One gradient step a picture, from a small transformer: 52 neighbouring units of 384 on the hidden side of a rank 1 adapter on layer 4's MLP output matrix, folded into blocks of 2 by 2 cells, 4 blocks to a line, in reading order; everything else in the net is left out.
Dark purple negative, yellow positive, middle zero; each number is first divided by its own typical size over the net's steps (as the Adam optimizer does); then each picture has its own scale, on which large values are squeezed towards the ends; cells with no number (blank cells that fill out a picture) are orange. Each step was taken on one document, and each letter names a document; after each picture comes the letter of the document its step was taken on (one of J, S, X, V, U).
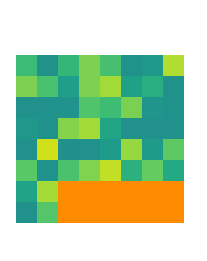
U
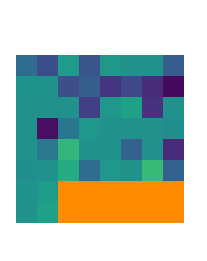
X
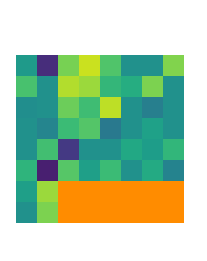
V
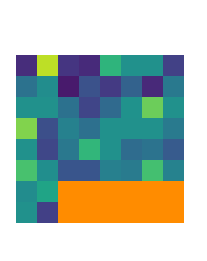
X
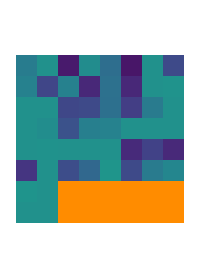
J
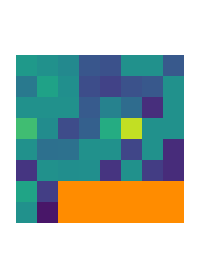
U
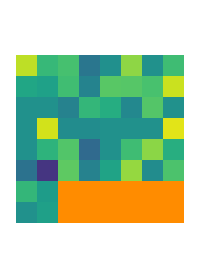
V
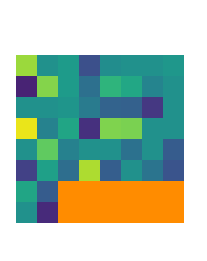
U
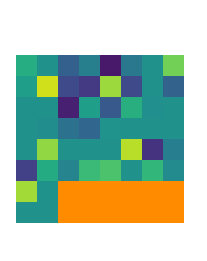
J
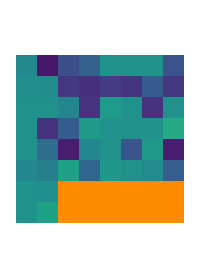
X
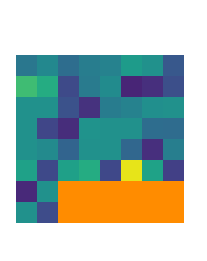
V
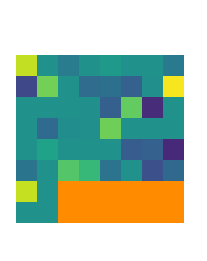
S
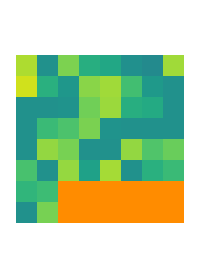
U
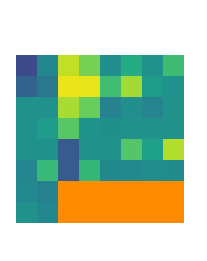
X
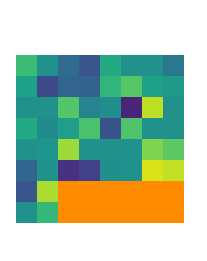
U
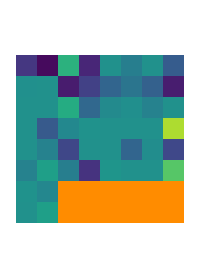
X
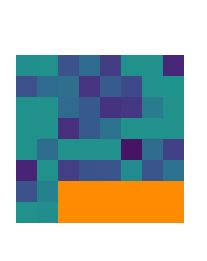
J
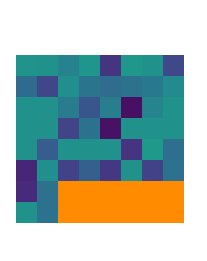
J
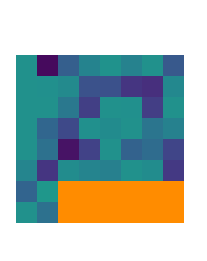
V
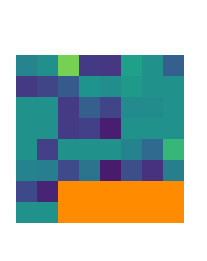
J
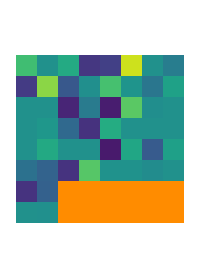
J
